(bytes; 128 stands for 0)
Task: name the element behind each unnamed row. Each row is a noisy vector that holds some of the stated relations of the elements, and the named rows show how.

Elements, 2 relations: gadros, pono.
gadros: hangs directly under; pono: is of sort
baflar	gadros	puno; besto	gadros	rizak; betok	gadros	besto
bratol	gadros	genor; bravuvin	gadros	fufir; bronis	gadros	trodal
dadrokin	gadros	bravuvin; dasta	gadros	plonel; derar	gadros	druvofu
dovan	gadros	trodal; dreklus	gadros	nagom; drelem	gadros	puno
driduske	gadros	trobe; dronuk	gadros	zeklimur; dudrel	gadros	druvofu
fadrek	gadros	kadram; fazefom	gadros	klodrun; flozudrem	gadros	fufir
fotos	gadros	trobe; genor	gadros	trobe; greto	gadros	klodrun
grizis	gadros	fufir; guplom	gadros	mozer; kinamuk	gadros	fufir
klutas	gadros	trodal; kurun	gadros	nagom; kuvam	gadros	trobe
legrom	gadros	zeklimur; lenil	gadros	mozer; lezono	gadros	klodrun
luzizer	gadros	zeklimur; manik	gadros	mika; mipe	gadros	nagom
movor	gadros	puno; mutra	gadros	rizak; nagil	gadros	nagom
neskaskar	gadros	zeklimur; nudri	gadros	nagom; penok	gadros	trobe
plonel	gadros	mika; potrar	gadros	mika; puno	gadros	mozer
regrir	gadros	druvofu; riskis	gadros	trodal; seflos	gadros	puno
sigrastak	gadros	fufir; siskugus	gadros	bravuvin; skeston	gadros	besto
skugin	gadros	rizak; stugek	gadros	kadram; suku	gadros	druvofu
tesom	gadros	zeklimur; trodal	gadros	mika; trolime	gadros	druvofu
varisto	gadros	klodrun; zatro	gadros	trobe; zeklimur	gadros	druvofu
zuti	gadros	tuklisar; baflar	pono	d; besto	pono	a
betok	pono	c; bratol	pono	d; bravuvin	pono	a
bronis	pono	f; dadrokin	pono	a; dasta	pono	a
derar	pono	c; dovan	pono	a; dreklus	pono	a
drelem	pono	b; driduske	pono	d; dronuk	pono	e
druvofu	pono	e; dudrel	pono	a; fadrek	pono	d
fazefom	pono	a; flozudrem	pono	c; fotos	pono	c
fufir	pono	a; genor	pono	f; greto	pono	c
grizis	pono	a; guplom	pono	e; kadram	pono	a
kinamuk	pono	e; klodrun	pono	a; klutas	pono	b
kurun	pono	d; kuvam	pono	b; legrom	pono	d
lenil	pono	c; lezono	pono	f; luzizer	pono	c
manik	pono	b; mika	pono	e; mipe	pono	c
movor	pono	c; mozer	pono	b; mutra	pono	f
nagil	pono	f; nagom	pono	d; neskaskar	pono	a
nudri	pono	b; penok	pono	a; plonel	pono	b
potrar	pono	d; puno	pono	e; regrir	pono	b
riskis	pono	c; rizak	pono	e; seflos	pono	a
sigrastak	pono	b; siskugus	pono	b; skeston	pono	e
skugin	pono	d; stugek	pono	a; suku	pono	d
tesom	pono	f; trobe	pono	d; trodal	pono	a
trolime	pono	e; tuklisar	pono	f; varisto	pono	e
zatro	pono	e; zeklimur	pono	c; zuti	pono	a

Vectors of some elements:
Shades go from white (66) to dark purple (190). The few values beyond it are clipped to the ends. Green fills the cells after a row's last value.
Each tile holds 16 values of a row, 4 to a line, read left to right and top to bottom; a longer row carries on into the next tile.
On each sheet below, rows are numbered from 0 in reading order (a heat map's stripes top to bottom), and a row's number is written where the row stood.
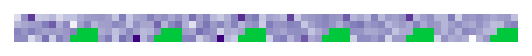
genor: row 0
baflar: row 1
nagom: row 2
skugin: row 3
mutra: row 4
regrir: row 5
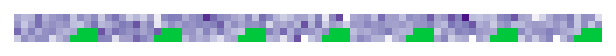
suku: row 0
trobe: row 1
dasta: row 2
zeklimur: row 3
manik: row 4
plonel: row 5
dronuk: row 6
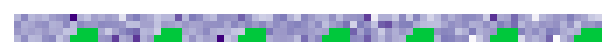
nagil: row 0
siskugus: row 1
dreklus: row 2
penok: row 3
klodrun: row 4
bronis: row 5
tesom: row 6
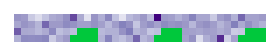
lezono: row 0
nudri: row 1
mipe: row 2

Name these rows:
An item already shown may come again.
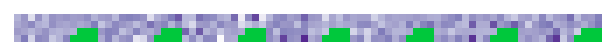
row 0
guplom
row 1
riskis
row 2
druvofu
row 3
dadrokin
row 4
drelem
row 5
seflos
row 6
fadrek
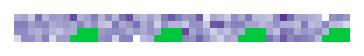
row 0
mutra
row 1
mika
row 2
klodrun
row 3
fufir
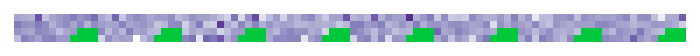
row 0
skugin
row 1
regrir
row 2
puno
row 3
kinamuk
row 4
mutra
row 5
zatro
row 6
guplom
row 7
flozudrem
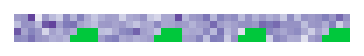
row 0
klodrun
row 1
sigrastak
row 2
stugek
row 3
skeston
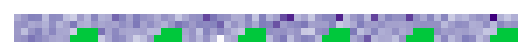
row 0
grizis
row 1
dudrel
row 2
dasta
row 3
besto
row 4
zuti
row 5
nagil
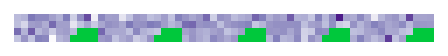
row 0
druvofu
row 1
greto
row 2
betok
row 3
rizak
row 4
nudri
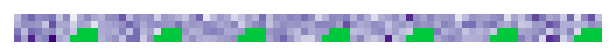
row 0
bravuvin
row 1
stugek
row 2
kuvam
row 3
dovan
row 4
nudri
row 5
fazefom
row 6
kadram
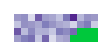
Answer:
tuklisar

